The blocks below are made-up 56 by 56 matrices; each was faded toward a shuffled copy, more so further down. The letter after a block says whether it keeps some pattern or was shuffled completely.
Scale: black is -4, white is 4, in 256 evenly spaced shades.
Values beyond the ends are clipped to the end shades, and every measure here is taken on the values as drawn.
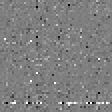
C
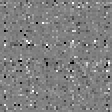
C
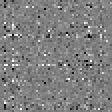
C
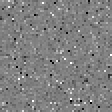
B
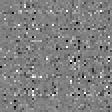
C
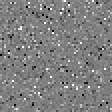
B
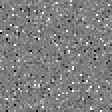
B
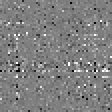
C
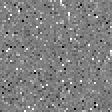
B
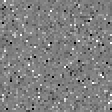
B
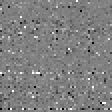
C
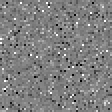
B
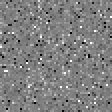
B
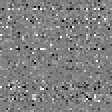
C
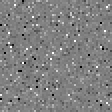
B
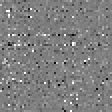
C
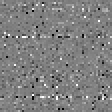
C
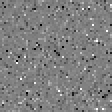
B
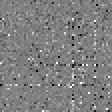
C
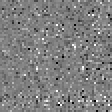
C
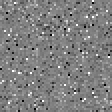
B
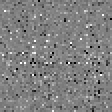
C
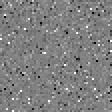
B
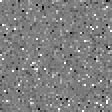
B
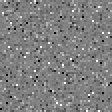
B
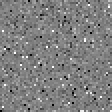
B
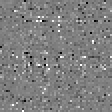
C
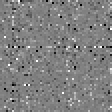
C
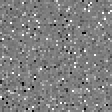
B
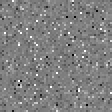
B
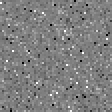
B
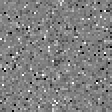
B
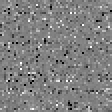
C
